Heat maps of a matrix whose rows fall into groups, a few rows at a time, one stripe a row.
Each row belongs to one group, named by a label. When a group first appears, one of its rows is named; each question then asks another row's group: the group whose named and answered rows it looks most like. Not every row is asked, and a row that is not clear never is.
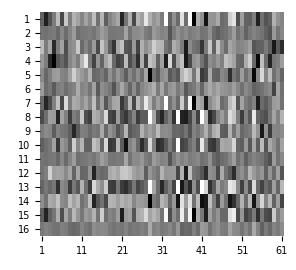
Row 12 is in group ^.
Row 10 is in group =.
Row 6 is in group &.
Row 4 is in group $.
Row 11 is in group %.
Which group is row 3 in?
&
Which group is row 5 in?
^
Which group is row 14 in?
^
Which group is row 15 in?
%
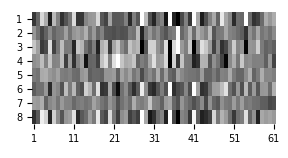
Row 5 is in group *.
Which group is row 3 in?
^
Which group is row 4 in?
^
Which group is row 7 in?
&
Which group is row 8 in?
=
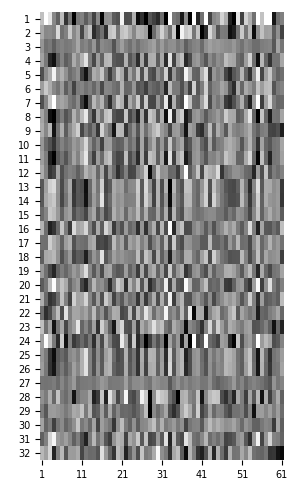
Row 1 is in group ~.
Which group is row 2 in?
^
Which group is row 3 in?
&
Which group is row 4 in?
$
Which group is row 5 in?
*
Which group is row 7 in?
*
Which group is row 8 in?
$
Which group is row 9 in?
&
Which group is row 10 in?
$
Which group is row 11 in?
$
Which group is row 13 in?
*
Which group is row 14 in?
*
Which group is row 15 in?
*
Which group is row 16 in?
$
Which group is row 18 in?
*
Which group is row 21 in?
$
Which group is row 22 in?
%
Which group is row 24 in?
~
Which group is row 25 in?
$
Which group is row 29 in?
^
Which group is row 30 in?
&
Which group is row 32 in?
&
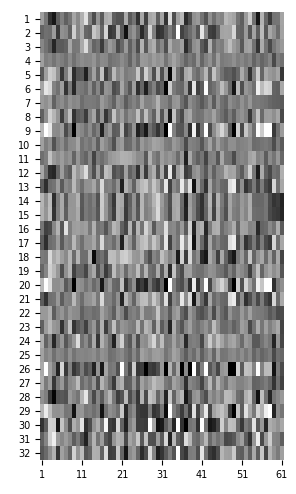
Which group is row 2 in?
=
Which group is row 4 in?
&
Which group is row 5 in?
*
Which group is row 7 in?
&
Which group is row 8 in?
*
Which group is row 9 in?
~
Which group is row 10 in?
&
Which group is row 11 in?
^
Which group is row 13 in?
%
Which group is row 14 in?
&
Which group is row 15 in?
&
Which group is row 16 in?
%
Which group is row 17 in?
%
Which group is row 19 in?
*
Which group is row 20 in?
~
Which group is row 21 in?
%
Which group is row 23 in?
*
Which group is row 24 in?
&
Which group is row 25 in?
&
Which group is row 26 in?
~
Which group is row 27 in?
&
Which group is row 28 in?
$
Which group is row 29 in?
~
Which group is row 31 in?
*
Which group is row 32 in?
=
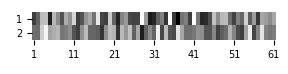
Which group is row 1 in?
=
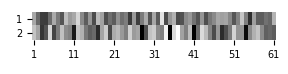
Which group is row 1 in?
$
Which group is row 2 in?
^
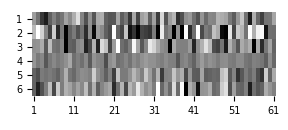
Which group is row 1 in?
$
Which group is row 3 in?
^
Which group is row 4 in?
&
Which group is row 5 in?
%
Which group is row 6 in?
%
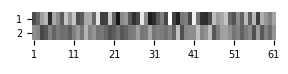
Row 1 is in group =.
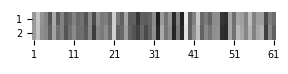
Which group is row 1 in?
~
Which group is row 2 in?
~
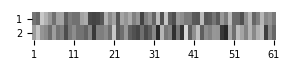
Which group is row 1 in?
*
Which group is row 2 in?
~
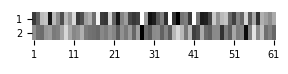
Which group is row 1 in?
=
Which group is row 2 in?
^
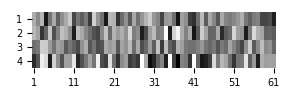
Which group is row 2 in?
^
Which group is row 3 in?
*
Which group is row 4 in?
=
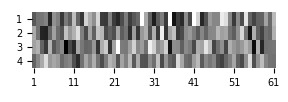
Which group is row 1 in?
=
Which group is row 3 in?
^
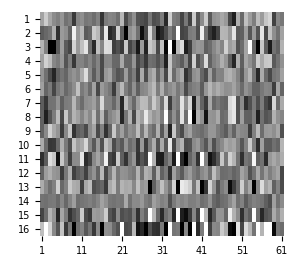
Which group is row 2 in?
=
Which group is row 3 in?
$
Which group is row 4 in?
~
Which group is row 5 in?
$
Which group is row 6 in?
&
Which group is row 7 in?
%
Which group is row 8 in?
%
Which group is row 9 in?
*
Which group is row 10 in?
$
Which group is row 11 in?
=
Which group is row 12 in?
*
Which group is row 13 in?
^
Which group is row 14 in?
%
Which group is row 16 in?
~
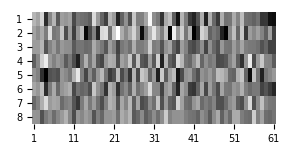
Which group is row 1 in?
&
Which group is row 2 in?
^
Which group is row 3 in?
&
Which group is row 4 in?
*
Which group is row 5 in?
$
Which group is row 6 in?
&
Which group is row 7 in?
*
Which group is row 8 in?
^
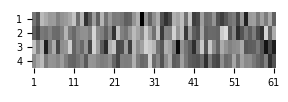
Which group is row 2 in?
%
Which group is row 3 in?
&
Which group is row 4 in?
&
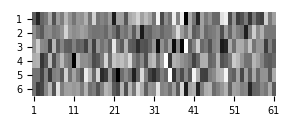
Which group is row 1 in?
%
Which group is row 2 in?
^
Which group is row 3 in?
~
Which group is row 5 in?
=
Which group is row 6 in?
%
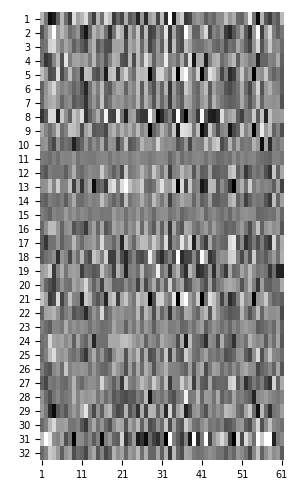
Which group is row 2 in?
*
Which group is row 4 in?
%
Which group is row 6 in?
*
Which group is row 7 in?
*
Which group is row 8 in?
=
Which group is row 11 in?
%
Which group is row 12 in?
%
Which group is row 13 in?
^
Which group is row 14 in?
%
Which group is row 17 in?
%
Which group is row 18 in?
=
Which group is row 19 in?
&
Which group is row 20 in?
$
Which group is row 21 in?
^
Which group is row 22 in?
*
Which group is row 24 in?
^
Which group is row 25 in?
*
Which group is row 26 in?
%
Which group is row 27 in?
%
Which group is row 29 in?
$
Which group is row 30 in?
*
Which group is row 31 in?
~
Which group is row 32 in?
*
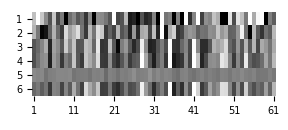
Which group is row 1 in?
~
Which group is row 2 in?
$
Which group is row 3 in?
=
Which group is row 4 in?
=
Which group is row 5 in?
&
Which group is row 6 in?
=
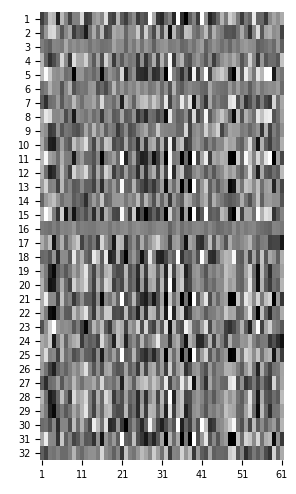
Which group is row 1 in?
=
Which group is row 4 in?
$
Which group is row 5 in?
~
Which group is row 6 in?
*
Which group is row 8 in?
~
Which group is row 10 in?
$
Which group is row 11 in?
~
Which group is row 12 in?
$
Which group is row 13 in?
~
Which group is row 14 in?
*
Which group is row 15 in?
~
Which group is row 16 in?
%
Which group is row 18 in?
=
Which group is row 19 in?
$
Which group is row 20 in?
$
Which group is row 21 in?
~
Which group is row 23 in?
*
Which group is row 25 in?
~
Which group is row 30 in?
=
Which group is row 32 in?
%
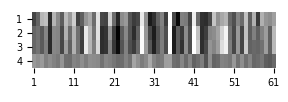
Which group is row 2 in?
=
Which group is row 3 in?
=
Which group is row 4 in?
&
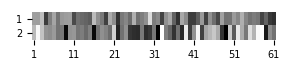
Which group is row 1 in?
&
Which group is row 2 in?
~
